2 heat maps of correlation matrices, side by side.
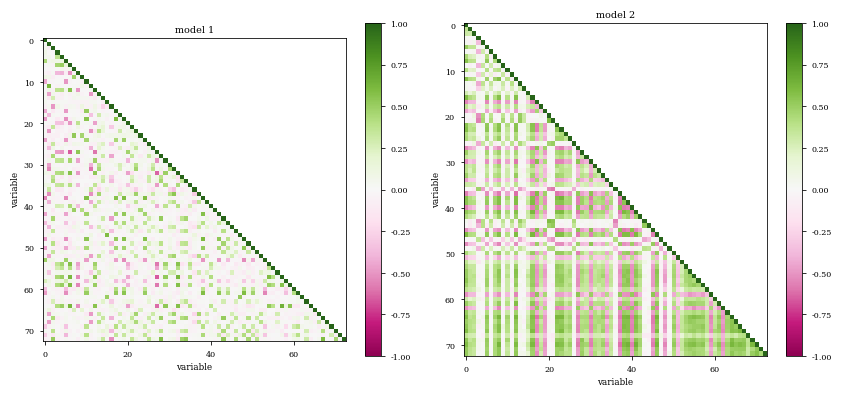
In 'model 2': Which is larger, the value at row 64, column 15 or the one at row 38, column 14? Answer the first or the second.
the first
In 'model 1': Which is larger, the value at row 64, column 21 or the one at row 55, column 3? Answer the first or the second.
the second
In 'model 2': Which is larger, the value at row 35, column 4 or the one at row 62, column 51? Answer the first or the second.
the second
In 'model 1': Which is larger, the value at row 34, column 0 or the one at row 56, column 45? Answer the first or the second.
the second
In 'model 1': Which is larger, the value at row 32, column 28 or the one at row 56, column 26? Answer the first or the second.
the second
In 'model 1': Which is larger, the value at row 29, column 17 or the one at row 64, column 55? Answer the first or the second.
the second
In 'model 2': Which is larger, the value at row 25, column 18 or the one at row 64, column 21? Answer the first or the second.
the first
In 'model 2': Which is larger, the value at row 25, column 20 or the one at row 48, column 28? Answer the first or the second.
the first
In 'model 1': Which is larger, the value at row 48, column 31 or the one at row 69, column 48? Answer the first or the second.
the second
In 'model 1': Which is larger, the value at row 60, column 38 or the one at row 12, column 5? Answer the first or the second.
the first
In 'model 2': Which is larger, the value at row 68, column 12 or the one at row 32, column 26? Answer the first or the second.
the first
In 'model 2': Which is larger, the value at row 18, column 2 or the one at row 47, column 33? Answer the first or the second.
the first
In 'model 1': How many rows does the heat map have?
73
